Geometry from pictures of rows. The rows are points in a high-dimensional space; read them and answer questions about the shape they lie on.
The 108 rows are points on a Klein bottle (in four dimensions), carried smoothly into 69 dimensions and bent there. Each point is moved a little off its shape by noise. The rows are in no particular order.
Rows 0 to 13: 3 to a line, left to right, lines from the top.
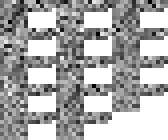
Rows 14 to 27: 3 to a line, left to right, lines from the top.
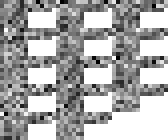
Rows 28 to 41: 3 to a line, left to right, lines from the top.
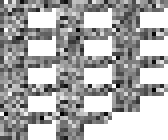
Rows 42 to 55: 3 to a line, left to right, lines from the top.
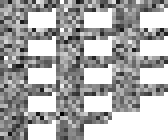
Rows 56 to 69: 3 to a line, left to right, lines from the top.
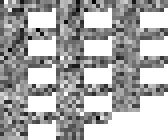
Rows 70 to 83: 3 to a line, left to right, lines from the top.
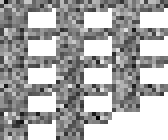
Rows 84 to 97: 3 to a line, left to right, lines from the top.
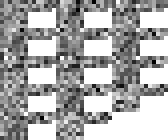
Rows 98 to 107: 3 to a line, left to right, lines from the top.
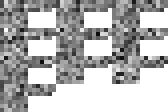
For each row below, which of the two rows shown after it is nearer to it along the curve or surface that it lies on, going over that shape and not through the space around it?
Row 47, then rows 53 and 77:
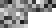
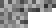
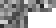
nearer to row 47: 53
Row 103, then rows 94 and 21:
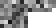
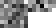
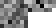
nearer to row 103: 94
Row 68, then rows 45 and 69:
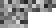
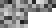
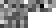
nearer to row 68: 45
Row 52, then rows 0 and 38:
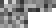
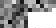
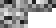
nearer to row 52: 38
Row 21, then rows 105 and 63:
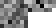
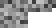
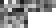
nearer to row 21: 63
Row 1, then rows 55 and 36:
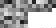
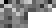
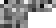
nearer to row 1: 55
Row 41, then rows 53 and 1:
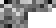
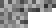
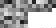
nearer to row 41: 1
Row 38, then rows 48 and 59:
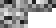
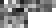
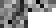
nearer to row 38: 48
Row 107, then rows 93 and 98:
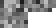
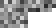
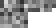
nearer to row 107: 98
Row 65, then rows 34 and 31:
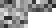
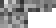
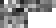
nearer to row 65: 34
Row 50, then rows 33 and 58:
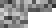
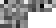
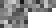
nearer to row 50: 33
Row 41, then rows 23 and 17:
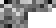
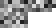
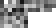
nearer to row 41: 23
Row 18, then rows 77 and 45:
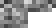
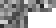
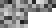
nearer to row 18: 45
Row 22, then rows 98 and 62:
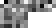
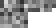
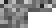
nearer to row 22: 62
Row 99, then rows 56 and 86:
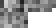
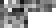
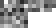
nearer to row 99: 86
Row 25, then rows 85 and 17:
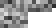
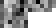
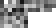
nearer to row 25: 17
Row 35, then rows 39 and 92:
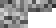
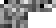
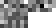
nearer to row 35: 39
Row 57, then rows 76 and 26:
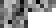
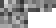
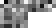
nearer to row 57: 76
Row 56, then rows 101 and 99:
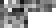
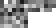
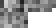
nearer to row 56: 101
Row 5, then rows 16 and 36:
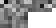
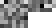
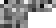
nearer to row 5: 16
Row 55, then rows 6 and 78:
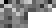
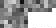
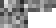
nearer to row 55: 6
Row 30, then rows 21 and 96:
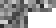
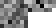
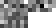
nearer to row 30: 96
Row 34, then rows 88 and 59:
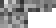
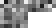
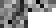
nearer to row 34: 59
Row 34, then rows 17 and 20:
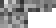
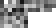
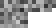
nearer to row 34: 20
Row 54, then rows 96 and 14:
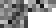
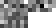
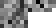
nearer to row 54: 96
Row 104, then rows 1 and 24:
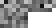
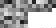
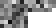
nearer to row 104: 24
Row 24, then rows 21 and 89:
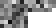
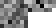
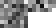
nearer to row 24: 89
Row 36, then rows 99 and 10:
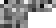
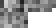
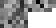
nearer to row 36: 10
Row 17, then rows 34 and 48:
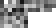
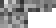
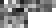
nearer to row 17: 48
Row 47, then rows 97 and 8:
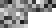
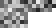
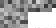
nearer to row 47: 97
